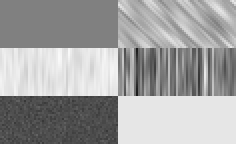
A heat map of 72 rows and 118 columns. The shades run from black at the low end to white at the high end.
The table splits into 3 rows of 2 panels. Panel 1,1: middling, flat. Panel 1,2: high, slanting down to the right. Panel 2,1: very high, streaked downward, faint in contrast. Panel 2,2: middling, streaked downward, strong in contrast. Panel 3,1: low, fine-grained, faint in contrast. Panel 3,2: very high, flat.
